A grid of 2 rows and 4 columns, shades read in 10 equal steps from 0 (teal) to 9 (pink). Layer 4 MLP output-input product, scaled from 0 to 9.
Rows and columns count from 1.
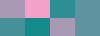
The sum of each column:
8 9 7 6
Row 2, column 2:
0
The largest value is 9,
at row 1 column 2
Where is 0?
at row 2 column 2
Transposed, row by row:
6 2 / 9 0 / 1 6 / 3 3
